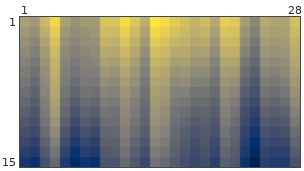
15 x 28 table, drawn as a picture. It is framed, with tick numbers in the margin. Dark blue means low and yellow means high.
The grain runs up and down. Values rise toward the top. The top middle is the ninth with the highest average. No lone cell stands out from its neighbours. On average the colour sits 50% of the way up the scale.
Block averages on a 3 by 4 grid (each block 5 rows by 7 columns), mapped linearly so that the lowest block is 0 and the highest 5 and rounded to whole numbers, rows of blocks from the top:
4554 / 2332 / 0110
